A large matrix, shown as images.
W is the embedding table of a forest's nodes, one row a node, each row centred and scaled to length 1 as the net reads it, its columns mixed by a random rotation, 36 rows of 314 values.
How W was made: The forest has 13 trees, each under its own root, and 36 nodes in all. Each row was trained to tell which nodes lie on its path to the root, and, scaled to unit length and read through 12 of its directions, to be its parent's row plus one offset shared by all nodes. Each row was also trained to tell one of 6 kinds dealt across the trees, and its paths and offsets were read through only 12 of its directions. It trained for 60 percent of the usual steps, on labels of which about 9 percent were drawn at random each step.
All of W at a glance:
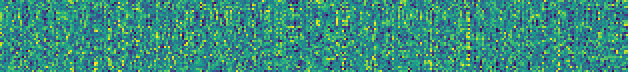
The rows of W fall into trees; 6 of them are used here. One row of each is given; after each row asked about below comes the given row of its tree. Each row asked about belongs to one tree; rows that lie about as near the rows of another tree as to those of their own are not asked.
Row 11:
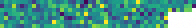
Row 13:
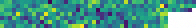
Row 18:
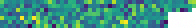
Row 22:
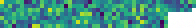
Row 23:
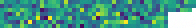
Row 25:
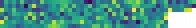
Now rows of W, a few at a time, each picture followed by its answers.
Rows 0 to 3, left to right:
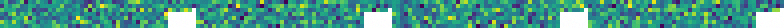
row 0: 22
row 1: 22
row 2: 18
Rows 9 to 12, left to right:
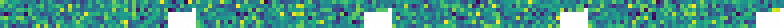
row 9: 11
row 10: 11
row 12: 11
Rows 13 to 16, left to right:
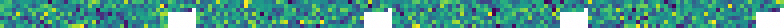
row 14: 23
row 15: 25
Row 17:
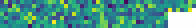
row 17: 18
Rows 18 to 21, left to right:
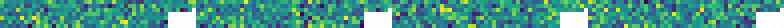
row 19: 18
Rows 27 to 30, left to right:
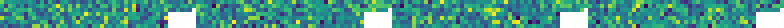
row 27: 11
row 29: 18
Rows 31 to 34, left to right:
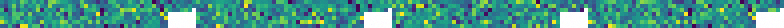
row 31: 25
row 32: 23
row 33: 13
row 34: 25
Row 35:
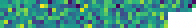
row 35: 13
